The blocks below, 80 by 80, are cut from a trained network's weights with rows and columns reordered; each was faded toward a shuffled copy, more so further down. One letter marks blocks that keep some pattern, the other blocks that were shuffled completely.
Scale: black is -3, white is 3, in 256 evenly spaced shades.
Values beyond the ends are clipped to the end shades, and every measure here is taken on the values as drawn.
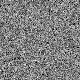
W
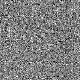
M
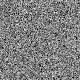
W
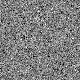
W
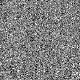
M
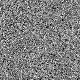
W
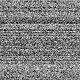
M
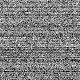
M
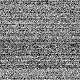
M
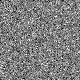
W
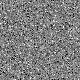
W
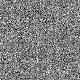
M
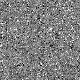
M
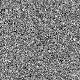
M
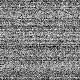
M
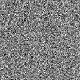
M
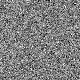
W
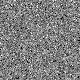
W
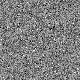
W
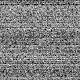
M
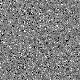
M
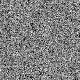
W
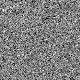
W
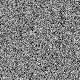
W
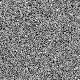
W
